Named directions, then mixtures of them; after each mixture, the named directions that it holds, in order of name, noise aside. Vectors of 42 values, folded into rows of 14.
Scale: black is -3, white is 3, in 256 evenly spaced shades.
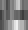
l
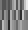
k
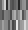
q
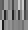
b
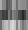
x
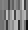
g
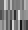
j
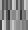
b, k, x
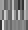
b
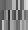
k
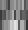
g, l, x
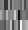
j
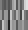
k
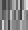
k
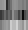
l, q, x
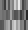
l, q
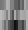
g, l, x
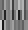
b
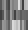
j, k, l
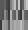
k, l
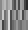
k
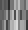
g, k, l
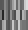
j, k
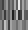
b, k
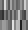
j, q, x
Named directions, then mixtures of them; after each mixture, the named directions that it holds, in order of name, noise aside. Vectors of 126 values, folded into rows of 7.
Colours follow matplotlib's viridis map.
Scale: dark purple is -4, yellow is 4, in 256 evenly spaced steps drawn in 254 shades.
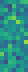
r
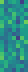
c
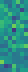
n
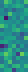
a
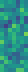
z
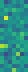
a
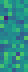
a, r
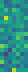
a, n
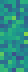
r, z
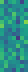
c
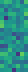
a, c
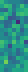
r, z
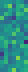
c, r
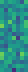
a, c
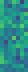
c, n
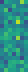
c, r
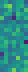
c, r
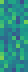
c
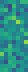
r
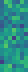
c, n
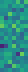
a, n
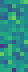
a, r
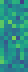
c, n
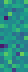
a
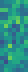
r, z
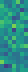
n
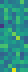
a, c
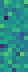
a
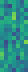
c, r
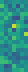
n, z
